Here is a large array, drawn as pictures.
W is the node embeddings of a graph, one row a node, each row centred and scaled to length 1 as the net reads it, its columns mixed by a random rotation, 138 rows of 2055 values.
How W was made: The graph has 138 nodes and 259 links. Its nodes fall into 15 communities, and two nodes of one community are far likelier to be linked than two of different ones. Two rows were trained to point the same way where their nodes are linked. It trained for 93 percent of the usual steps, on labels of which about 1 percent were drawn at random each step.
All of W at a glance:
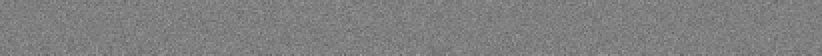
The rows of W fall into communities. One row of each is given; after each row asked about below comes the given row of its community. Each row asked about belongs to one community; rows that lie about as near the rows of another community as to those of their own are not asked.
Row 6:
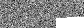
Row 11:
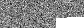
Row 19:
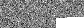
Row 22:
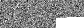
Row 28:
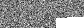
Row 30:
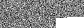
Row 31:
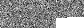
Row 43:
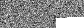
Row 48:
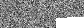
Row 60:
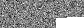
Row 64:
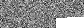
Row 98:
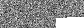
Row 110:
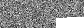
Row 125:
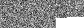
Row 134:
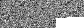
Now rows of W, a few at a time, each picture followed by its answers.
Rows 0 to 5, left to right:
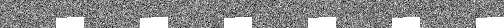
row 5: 43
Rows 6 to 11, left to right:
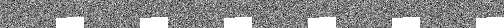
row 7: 98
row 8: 43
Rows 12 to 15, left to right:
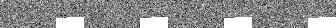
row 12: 48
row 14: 60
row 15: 19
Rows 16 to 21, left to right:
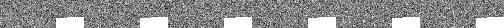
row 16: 43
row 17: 30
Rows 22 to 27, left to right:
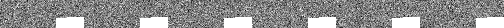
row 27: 6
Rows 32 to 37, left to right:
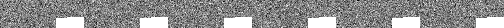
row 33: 64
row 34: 30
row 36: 64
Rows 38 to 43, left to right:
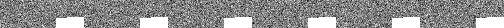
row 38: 22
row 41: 98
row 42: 22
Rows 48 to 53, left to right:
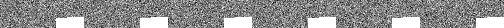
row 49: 98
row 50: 11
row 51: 125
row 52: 19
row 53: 64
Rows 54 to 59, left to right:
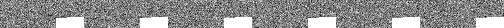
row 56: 43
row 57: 64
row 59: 28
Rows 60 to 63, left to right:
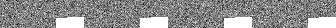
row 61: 28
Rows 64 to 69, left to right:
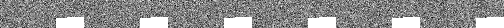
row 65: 22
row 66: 30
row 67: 6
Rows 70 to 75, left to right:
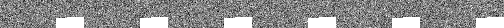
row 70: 19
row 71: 43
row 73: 110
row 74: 98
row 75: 134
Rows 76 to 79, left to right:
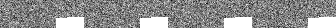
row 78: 30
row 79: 22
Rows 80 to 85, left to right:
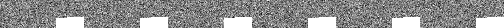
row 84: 48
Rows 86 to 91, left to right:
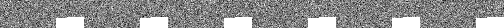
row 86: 30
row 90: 11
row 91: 125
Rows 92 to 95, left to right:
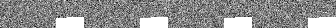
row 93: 6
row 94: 98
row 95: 30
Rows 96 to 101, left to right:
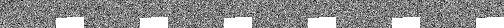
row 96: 43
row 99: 98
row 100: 64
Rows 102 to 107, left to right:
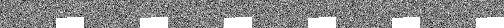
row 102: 125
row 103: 6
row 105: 6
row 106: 28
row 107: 19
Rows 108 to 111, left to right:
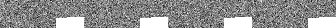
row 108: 48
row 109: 48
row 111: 64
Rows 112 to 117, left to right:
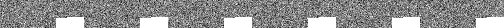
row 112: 98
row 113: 22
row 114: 48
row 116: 125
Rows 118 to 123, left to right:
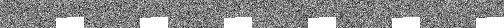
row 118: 48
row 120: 31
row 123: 19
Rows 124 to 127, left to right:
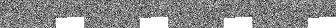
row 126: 31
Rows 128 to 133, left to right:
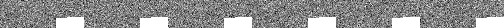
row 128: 64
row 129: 22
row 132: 6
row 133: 11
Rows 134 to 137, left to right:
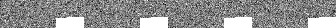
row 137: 43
